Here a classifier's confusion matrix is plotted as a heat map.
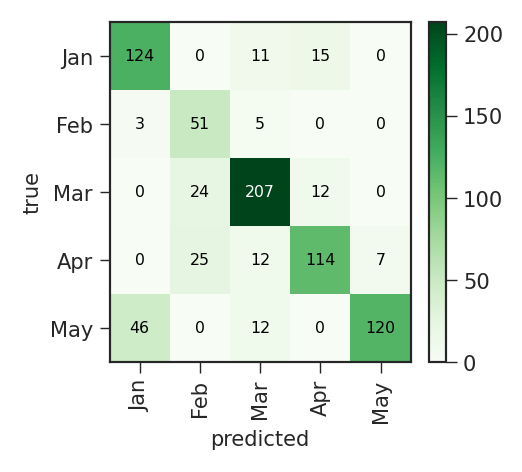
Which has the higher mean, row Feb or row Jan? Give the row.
Jan
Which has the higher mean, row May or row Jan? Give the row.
May
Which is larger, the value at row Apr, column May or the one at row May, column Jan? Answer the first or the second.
the second
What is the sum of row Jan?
150
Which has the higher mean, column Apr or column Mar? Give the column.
Mar
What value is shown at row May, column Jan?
46
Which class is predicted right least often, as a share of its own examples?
May
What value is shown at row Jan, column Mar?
11
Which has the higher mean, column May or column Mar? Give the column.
Mar
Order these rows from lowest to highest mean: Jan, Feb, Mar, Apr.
Feb, Jan, Apr, Mar
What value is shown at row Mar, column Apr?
12
